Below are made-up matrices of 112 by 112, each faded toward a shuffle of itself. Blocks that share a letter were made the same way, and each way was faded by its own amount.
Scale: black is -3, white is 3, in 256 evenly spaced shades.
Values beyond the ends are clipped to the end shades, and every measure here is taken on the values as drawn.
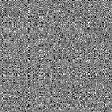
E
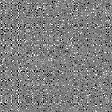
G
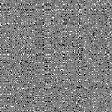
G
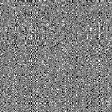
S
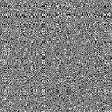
E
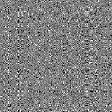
S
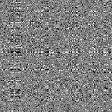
E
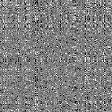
S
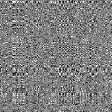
E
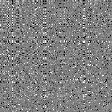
G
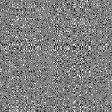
G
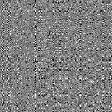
S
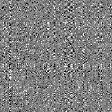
S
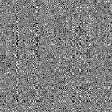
S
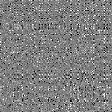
G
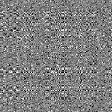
E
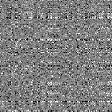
E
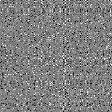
G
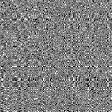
E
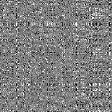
S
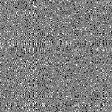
G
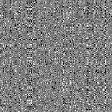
S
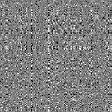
S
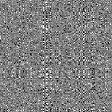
S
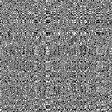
E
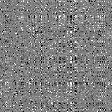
G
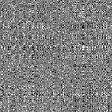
S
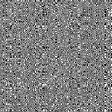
S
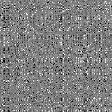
G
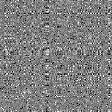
E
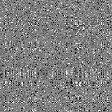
G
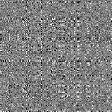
S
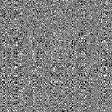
S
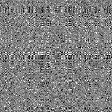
E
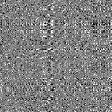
E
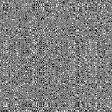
G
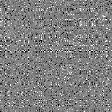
G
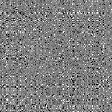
G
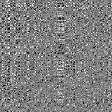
G
